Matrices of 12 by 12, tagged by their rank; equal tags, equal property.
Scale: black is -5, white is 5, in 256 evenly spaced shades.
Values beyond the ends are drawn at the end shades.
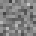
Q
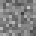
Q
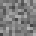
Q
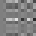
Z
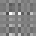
Z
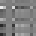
Z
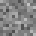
Q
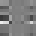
Z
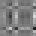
Z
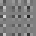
Z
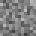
Q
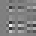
Z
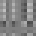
Z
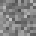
Q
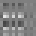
Z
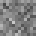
Q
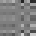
Z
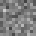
Q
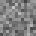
Q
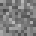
Q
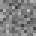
Q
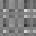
Z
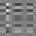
Z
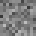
Q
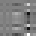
Z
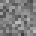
Q
